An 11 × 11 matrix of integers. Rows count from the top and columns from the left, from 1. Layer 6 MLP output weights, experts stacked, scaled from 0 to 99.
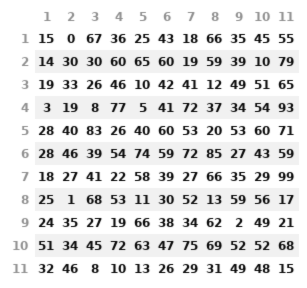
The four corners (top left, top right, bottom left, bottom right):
15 55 32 15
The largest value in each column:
51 46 83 77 74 60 75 85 59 60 99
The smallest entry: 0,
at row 1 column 2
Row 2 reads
14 30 30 60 65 60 19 59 39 10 79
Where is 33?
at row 3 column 2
